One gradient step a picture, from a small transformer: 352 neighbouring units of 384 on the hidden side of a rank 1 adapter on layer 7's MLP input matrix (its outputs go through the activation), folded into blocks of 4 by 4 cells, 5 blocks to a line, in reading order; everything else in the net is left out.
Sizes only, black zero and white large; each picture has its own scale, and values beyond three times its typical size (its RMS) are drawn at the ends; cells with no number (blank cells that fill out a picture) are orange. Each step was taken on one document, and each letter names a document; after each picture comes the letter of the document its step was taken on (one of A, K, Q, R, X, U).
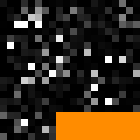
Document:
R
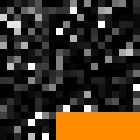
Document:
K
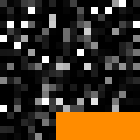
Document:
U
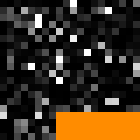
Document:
R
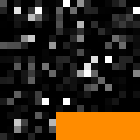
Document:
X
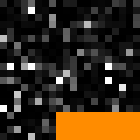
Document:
U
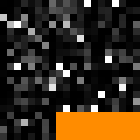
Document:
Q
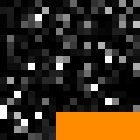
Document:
R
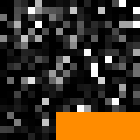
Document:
Q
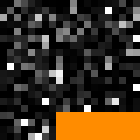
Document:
K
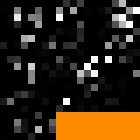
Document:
X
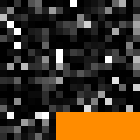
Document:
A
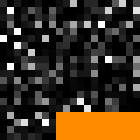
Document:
A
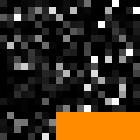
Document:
Q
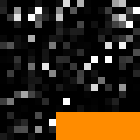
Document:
X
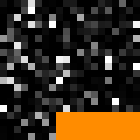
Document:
U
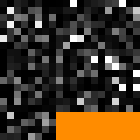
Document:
A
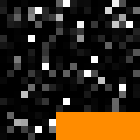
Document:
X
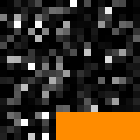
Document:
K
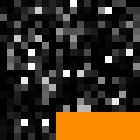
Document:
Q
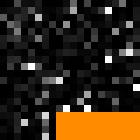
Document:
K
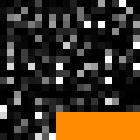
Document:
R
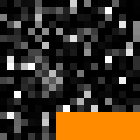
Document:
K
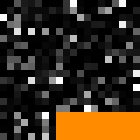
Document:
K
